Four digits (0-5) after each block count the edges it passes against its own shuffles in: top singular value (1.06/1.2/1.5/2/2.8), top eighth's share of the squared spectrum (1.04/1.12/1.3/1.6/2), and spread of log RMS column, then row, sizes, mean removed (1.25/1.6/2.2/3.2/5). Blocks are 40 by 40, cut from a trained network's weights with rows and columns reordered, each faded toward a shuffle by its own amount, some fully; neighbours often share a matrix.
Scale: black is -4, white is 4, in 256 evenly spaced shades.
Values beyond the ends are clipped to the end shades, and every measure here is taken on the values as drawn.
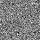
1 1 0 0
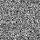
2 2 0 1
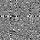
3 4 1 2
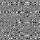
4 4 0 3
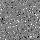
0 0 0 0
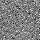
0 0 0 0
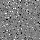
0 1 0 0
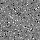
0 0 0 0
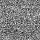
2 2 0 0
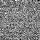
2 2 0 0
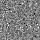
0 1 0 0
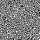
1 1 0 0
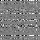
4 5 1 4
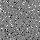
0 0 0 0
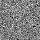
0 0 0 0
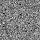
0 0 0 0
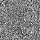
2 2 0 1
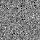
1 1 0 1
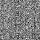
2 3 0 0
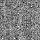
2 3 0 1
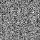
2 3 0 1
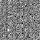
2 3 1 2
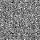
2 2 0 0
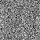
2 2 0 0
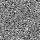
0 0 1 0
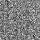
1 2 0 0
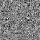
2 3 1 1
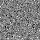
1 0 0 0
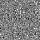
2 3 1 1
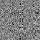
3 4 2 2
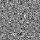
3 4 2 2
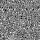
2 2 0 1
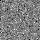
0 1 0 0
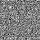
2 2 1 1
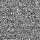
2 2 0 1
